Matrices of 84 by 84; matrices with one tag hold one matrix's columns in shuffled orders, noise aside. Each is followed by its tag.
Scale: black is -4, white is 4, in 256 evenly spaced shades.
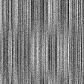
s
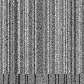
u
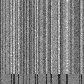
u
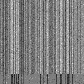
u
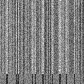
u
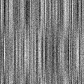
s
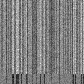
u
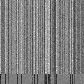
u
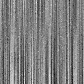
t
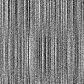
s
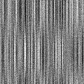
s
